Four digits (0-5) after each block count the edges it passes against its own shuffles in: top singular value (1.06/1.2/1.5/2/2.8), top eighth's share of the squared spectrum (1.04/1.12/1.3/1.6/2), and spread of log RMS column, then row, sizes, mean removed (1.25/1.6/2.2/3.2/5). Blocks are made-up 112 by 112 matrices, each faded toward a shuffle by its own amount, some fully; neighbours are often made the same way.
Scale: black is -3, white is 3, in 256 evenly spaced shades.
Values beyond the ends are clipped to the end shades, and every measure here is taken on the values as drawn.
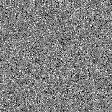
3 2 0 0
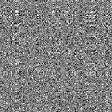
4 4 3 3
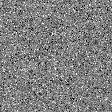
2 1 0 0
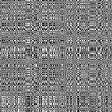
5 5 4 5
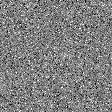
1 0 0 0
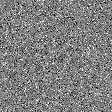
1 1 0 0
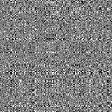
5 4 3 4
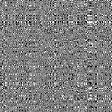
5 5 3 3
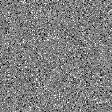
3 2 1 1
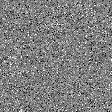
3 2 1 1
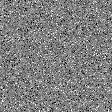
1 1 0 0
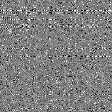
4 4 1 3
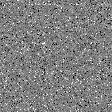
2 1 0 1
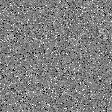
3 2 0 1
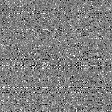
4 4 2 3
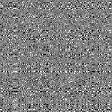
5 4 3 4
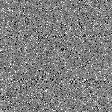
3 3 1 2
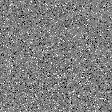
2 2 0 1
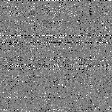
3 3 2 3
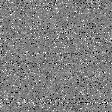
1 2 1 2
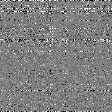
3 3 3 4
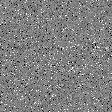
2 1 0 0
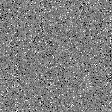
3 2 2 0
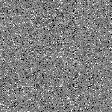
3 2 2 1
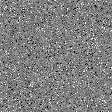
2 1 0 0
